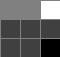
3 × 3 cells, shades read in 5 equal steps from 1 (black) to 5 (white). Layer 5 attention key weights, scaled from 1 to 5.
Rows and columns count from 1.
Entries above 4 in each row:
1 0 0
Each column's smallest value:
2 2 1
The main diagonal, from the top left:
3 2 1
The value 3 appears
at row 1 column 1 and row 1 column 2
